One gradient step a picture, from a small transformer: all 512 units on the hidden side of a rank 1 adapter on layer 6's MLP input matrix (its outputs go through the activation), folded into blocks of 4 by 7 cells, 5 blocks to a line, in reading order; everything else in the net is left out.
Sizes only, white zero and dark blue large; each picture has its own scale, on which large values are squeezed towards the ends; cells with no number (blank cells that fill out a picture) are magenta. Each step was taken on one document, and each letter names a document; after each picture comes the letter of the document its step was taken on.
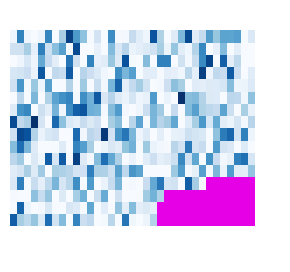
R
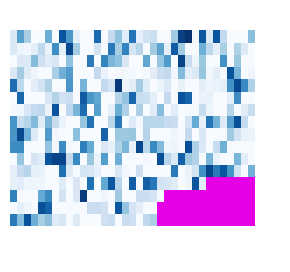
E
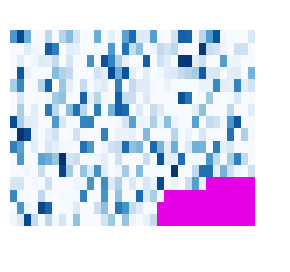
E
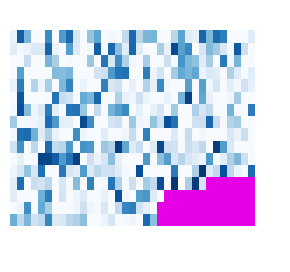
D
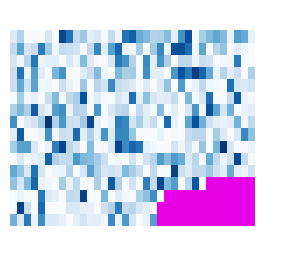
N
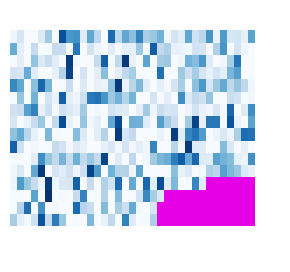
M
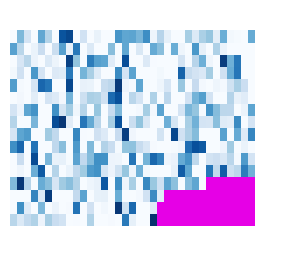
R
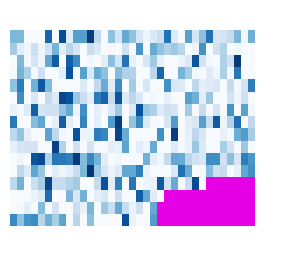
M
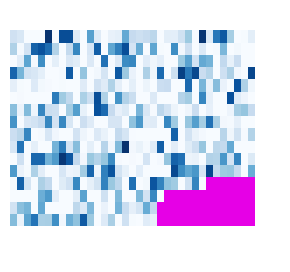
M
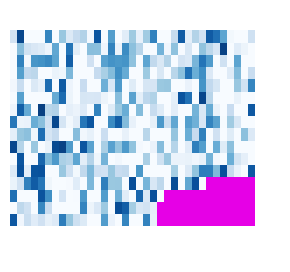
D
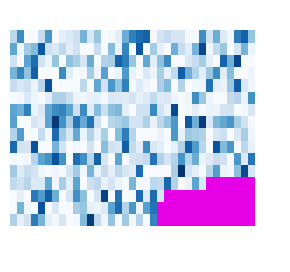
N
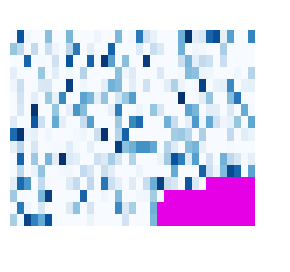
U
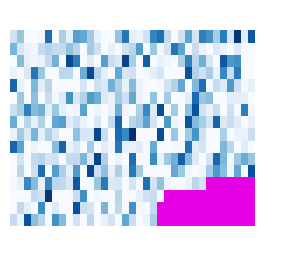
R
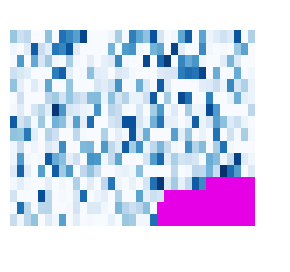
E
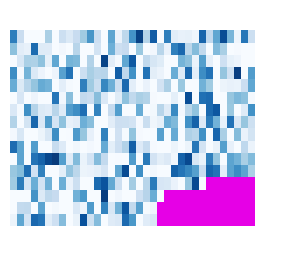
N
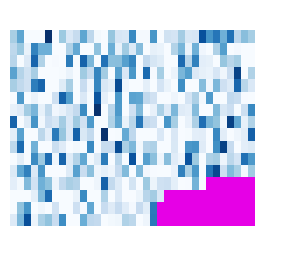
N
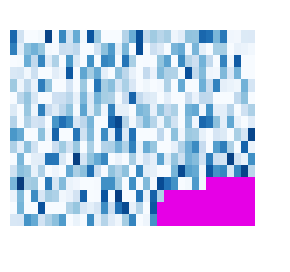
N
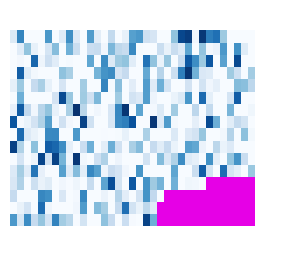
D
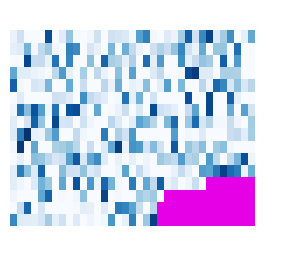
R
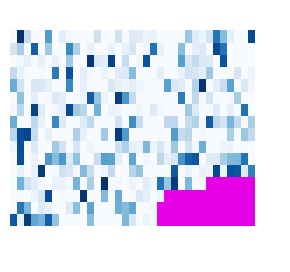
U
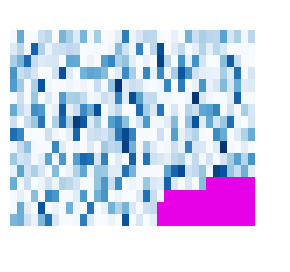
M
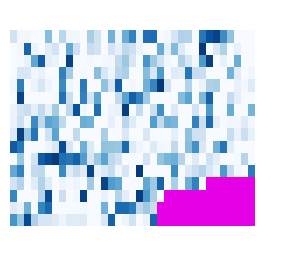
D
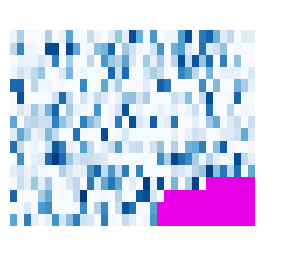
M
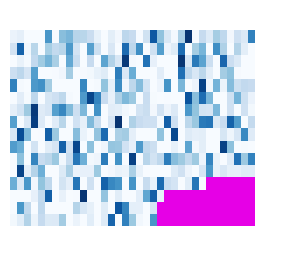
R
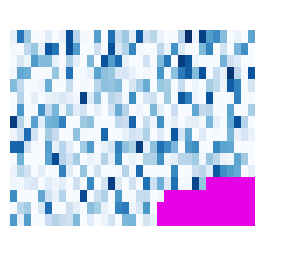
E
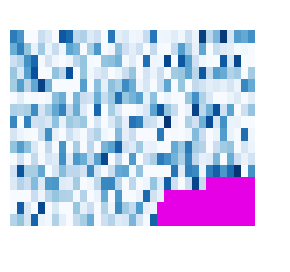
N
